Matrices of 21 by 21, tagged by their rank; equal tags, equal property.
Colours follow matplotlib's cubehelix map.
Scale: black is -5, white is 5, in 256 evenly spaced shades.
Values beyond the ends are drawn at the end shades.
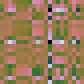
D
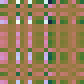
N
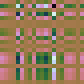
N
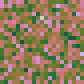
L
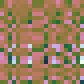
D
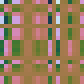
N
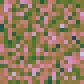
L
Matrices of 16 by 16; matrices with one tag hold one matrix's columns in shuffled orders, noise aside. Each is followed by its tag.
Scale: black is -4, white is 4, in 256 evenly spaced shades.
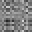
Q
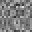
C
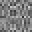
C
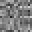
C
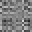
Q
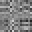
Q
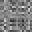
Q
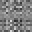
Q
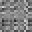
Q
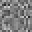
C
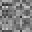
C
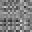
Q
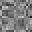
C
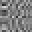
C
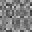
C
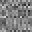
C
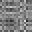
Q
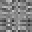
Q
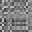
Q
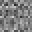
C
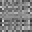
Q
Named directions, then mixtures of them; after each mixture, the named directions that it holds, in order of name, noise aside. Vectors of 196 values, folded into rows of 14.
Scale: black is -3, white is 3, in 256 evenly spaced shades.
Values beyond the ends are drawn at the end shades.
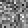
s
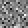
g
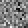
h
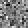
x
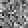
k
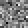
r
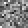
k, x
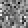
k, x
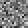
g, k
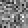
s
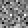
g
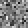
x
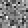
x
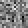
s, x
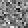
h, x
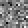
r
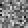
k, r, x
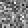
s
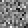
h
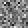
g, x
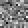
r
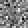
h, x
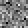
g, r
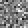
h, x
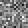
r, s, x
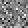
g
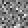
g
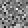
g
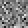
g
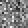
h, s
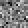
r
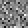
g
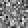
x
